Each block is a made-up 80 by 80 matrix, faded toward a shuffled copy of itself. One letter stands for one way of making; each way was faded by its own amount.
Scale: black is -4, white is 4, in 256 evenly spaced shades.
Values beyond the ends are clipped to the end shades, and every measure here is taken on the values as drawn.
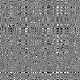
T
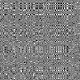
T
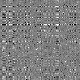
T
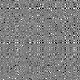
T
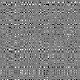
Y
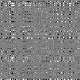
Y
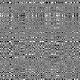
Y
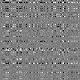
Y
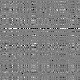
Y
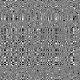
T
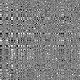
T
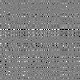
Y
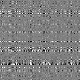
Y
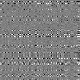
Y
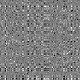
T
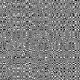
T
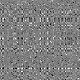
T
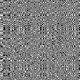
T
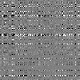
Y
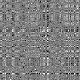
T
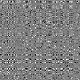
T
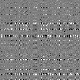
Y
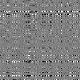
Y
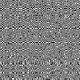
T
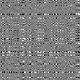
Y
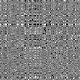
T
